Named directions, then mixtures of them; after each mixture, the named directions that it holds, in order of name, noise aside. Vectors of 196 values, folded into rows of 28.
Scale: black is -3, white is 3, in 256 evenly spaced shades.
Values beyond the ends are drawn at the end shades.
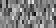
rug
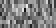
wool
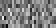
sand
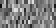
rug, wool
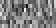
wool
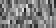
wool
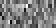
sand, wool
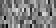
sand, wool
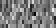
rug, sand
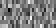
rug, sand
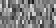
rug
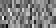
sand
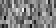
sand, wool
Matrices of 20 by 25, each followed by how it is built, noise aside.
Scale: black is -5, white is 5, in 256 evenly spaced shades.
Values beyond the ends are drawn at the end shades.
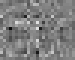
low rank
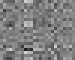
low rank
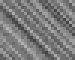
Toeplitz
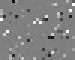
sparse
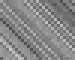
Toeplitz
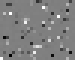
sparse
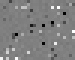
sparse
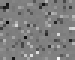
sparse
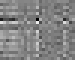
low rank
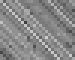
Toeplitz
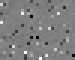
sparse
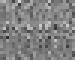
low rank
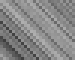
Toeplitz
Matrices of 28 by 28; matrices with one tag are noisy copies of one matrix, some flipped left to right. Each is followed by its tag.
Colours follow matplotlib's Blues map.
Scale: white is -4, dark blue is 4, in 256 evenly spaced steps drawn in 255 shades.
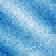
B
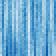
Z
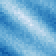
B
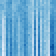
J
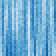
Z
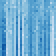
J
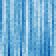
Z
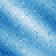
B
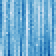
Z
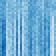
J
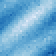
B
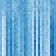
J
